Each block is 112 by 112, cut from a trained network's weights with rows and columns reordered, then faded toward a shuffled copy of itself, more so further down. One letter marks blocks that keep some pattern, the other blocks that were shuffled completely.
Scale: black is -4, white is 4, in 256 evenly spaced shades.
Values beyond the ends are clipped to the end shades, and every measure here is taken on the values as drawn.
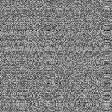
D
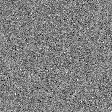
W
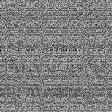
D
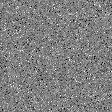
W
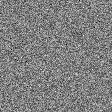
W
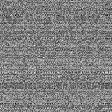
D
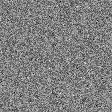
W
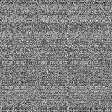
D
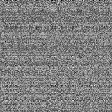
D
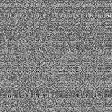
D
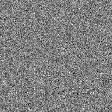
D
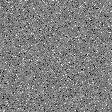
W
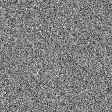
W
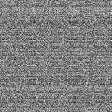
D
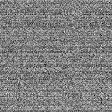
D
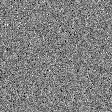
W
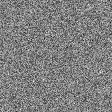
W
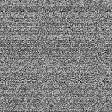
D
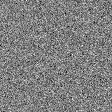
W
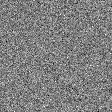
W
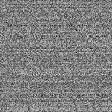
D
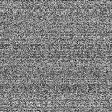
D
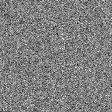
D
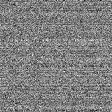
D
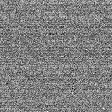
D
